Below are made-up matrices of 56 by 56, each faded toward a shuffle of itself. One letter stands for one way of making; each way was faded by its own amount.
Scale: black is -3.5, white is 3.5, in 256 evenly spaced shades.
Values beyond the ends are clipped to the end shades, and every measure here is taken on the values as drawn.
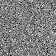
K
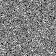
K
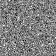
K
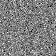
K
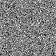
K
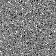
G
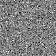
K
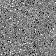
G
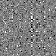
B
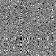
B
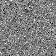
K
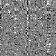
B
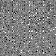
B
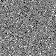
G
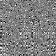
B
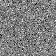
K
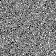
K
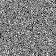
K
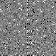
B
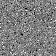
G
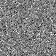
K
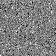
G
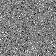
G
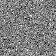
K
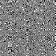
B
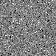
G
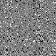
B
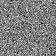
K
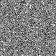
K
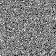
K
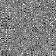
B
